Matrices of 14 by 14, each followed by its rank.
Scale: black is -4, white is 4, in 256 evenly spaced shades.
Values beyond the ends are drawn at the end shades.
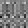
two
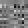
two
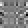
two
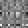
two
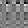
one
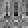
two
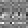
two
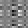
one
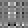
one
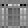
one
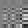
one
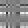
one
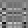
one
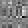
two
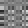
one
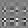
one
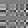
one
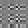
one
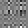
two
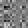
two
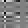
one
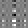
one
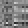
two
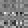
two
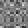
two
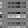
one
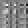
two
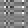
one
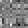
two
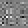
two
